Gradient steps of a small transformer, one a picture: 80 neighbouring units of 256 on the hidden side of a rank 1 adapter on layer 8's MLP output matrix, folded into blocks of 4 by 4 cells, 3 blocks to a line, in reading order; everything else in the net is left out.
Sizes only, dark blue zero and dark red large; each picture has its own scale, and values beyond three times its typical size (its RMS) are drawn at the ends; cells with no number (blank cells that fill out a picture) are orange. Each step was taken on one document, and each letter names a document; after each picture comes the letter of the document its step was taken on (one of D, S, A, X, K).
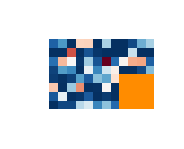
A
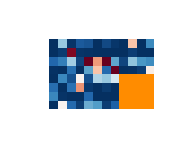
A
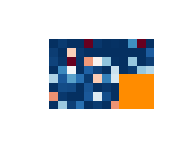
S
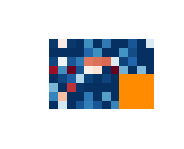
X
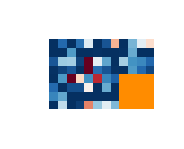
A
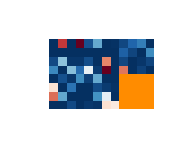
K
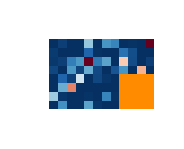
X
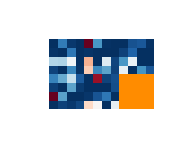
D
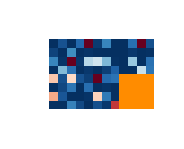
S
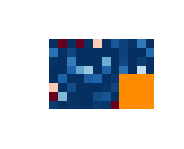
K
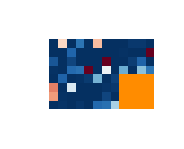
K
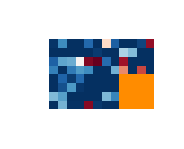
X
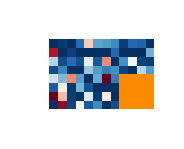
S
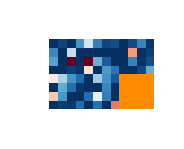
S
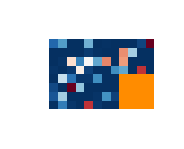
X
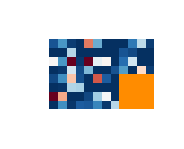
D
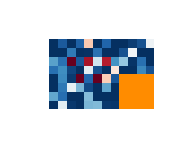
A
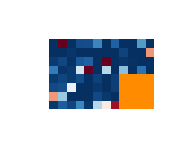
K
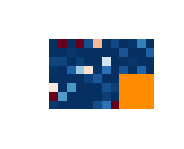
K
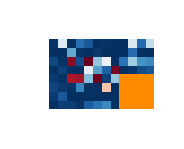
A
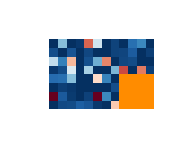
D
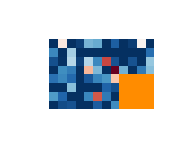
S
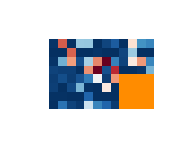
A
